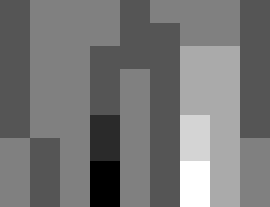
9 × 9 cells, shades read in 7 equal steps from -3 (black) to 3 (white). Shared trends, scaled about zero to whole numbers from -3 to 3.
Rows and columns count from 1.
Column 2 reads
0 0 0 0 0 0 -1 -1 -1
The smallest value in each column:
-1 -1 0 -3 -1 -1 0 0 -1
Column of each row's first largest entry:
2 2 7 7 7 7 7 7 7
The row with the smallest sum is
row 2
